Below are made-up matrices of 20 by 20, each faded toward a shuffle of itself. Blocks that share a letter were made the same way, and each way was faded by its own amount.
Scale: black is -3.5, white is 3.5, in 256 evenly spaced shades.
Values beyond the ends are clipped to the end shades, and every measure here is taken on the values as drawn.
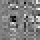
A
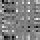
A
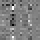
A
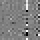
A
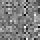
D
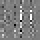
A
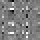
A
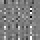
A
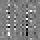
A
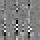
A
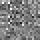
D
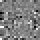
D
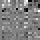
A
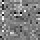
D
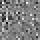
D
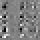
A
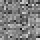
D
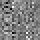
D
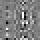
A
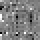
D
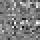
D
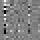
A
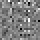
D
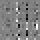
A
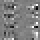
A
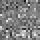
D
